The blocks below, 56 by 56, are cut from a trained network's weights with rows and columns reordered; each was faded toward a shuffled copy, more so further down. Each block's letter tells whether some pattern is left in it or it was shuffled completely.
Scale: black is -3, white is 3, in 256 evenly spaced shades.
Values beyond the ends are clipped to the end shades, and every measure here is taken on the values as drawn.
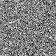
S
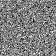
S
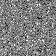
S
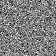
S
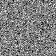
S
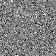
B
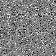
B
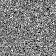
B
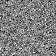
B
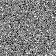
S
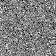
S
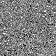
S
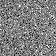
S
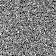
S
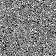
S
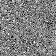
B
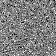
S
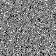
B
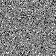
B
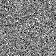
S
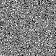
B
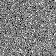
S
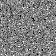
B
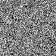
S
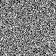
S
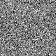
S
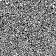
S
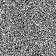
S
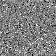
B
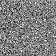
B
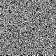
B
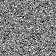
S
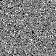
B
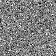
S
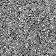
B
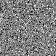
S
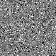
B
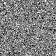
S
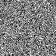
S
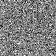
S
